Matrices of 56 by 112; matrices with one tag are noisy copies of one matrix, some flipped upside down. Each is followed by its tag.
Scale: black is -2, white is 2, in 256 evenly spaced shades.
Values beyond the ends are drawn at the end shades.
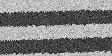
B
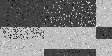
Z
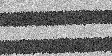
B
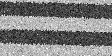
B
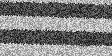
B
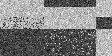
Z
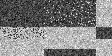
Z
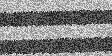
B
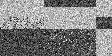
Z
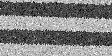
B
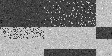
Z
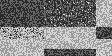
Z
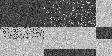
Z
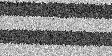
B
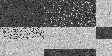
Z
